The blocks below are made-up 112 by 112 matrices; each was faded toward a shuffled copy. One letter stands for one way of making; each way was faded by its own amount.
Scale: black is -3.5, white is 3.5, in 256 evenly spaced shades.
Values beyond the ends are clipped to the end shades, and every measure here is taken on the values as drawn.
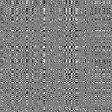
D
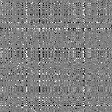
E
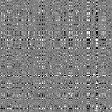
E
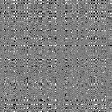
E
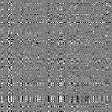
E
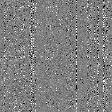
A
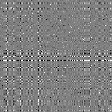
D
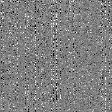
A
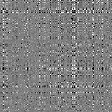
E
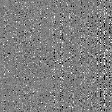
A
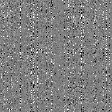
A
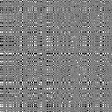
D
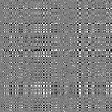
D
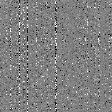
A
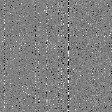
A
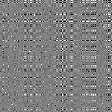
D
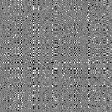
E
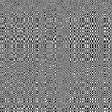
D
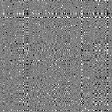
E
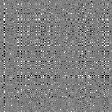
E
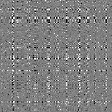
E
